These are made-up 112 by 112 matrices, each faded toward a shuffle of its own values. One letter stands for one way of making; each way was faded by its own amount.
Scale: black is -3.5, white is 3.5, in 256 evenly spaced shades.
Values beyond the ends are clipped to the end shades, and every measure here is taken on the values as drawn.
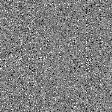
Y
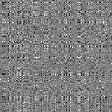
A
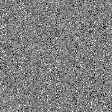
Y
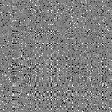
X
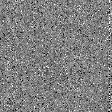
Y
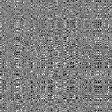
A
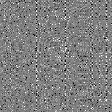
X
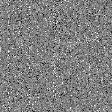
Y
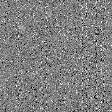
Y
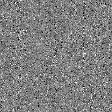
Y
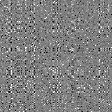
X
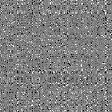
X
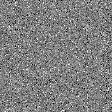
Y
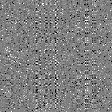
X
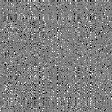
X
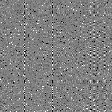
X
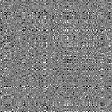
A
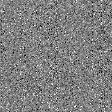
Y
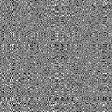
A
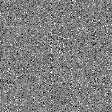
Y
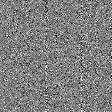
Y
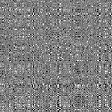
A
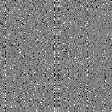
X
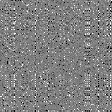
X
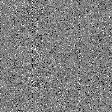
Y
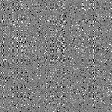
X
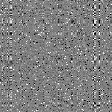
X
